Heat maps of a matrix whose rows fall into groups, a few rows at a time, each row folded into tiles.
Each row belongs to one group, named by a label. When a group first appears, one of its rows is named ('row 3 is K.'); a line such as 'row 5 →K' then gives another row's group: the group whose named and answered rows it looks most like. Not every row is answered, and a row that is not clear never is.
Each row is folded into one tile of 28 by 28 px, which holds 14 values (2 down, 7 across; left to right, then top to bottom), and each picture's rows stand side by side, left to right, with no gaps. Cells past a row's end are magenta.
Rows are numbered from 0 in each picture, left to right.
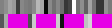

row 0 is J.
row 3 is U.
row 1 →J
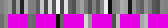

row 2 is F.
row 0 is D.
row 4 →J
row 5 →U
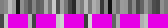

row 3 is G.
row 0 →J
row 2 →U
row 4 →G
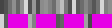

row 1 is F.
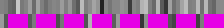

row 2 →D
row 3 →J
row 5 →G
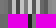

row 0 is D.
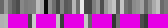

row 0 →U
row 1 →J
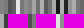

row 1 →D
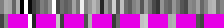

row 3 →J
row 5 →U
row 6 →U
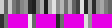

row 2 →D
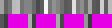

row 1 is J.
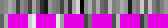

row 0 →J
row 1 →U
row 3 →D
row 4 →J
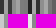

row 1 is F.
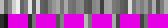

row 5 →D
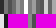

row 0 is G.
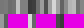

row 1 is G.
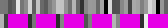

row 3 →D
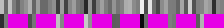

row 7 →J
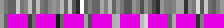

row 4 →U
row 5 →U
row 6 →J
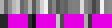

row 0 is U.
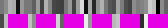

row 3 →F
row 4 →U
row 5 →J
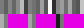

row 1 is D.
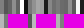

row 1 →J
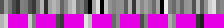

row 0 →U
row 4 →D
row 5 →D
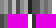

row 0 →D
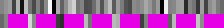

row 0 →D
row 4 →U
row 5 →D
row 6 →J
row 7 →F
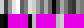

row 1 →G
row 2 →U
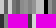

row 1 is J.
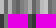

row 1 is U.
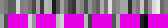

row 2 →U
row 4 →J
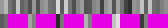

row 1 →F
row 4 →U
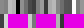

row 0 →J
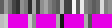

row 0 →U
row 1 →F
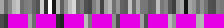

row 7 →U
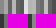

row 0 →D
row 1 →G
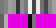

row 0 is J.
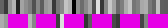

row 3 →D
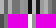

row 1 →F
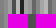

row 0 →D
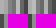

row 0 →G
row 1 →G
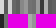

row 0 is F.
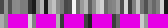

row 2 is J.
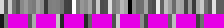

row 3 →D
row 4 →J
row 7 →G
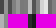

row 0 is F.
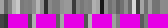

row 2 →J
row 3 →J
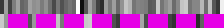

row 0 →F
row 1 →G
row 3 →U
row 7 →D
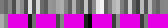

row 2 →G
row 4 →G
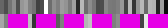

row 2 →D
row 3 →U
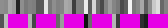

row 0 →J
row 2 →J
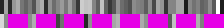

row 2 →D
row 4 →U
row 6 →J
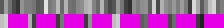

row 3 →G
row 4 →U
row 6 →D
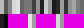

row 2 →F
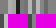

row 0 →J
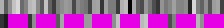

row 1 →G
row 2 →J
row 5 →U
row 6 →D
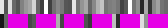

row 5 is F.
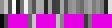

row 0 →D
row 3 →D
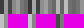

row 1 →F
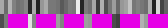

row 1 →F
